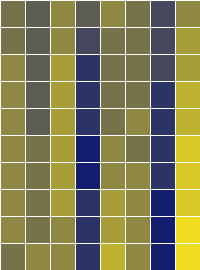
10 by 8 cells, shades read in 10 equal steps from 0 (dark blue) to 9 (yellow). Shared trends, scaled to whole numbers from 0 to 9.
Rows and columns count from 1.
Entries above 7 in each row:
0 0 0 0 0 1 1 1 1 1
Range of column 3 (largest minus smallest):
1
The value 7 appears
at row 4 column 8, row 5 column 8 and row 10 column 5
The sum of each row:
31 30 31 31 32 33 34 35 35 36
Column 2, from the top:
3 3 3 3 3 4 4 4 4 5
